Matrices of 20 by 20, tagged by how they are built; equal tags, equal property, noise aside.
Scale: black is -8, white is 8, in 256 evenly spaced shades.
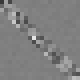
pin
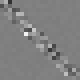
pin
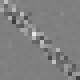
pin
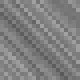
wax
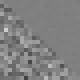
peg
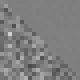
peg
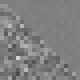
peg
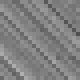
wax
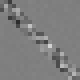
pin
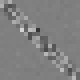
pin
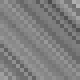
wax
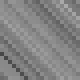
wax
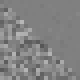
peg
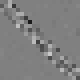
pin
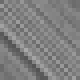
wax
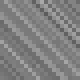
wax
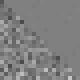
peg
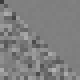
peg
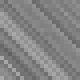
wax
